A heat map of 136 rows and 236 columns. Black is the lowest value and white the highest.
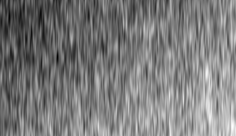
Slope: up to the bottom right. Ninth with the lowest average: top left. Histogram: bell-shaped. Grain: streaks running down. Average level on the scale: 50%. Ninth with the highest average: bottom right.
